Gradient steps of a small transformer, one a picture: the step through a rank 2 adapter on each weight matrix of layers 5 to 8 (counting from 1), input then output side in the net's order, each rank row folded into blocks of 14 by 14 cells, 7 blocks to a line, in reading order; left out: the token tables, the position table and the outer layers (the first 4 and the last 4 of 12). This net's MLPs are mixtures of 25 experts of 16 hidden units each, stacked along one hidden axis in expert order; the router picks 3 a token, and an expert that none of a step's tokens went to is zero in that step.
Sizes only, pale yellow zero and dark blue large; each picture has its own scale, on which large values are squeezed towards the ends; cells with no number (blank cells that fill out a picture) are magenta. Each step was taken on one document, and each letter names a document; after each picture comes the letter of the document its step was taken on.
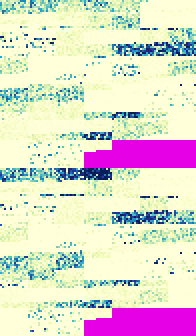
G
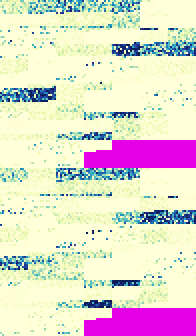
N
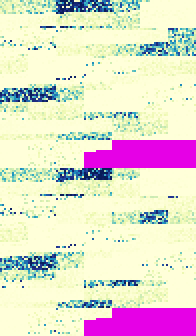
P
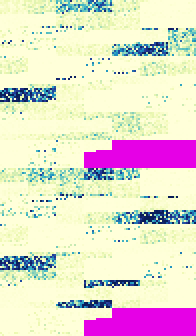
P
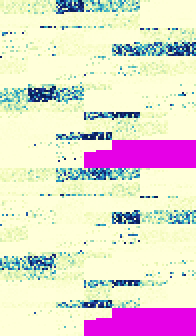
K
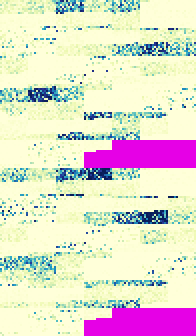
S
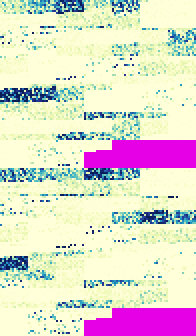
P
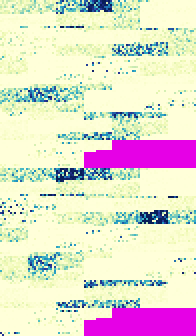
S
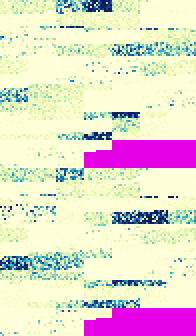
S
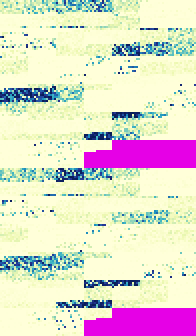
K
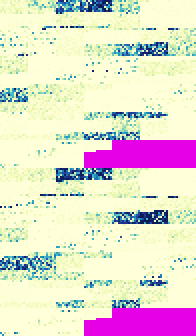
S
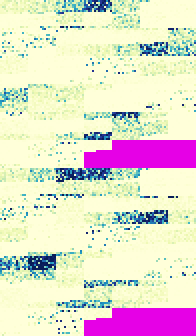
S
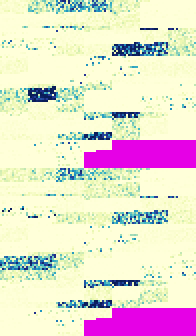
K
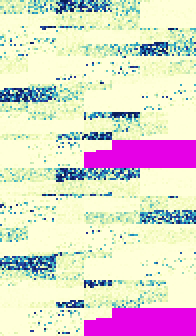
N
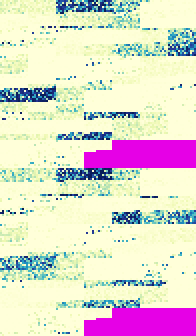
P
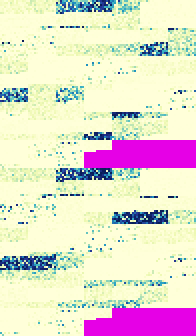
S
